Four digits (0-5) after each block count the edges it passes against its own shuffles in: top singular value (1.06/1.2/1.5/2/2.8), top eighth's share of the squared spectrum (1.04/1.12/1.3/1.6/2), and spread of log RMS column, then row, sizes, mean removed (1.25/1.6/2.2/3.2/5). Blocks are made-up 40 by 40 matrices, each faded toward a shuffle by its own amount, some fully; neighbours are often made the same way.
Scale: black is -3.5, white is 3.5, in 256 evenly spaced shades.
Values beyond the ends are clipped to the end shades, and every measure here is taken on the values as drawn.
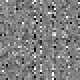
2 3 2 0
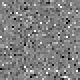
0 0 0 0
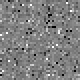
2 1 0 0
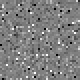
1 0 0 0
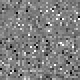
0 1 0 0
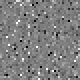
1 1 0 0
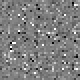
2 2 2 1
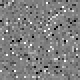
0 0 0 0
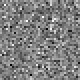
1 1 0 0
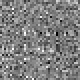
3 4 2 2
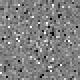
2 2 0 0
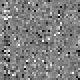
3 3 2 0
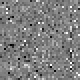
2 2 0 0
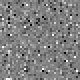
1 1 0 1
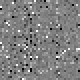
2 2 1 0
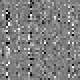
3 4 3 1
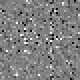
2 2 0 1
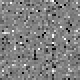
2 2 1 0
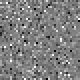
1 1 0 0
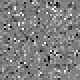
1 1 1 0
